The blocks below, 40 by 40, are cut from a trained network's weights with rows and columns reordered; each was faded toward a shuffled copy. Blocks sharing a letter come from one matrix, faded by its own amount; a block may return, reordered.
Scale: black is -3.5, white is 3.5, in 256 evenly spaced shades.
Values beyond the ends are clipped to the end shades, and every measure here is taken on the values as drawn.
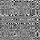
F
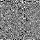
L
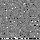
L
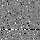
L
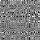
F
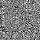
L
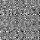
F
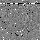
L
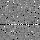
L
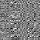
F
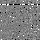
L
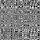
F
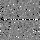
L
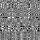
F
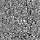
L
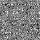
L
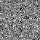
L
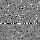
L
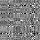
F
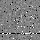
L
